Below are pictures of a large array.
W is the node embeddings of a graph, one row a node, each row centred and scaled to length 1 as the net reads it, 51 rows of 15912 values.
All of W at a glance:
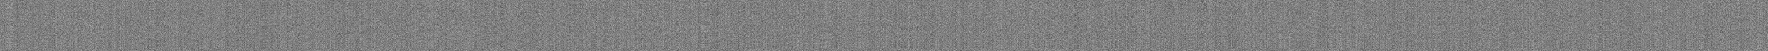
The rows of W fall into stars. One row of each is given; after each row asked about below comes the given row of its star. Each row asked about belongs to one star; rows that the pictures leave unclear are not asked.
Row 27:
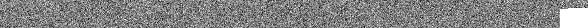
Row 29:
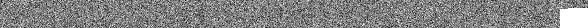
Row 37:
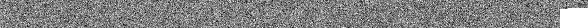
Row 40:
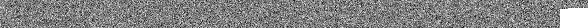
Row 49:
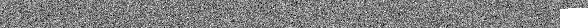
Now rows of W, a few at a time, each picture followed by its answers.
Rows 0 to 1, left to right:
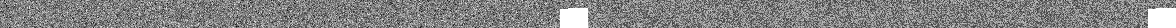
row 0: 27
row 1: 37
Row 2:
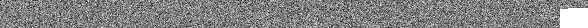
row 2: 29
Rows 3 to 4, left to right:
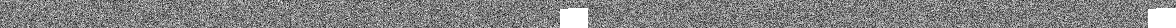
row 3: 27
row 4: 27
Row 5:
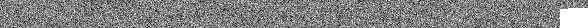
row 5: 27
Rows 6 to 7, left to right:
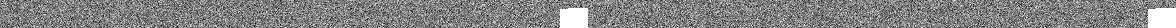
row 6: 40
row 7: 29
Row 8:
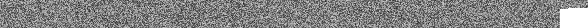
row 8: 27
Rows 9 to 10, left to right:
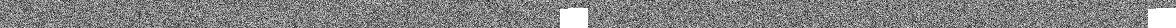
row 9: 37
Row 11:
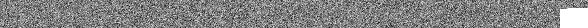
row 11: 29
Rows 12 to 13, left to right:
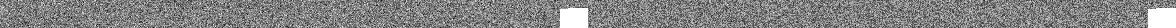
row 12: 40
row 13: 29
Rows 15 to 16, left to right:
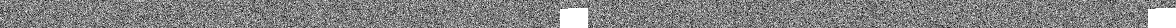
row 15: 27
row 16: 40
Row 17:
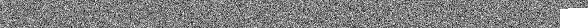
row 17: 40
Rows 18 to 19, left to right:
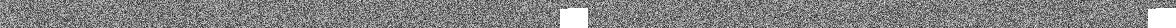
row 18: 37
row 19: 29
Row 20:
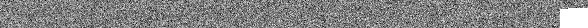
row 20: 27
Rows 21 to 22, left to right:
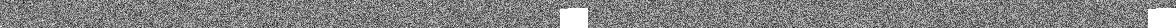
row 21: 37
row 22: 29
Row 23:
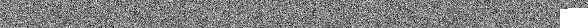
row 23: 37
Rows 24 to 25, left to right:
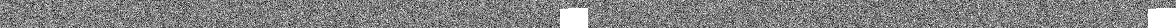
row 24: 37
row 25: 40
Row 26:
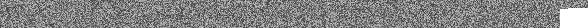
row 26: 27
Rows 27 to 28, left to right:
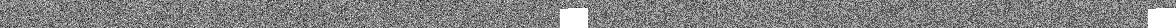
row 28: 29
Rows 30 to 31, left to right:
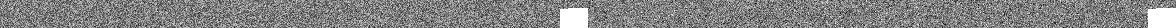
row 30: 49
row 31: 27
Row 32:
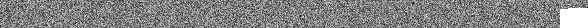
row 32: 27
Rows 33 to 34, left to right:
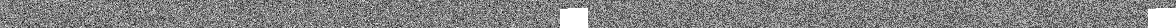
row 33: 37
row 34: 40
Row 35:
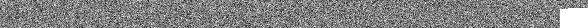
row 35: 29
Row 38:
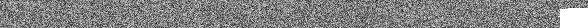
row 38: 29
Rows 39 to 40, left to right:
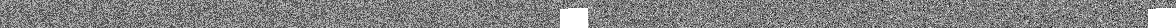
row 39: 49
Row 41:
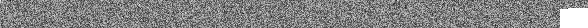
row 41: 40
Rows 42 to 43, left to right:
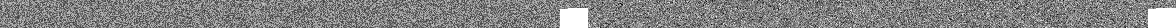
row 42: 29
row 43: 37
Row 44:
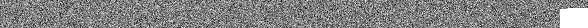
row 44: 29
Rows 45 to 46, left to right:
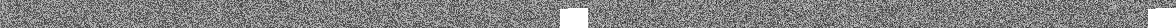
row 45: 40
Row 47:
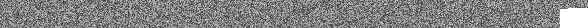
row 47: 29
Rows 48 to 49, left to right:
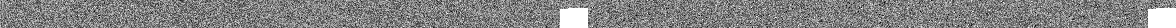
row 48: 40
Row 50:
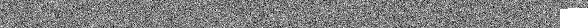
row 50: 37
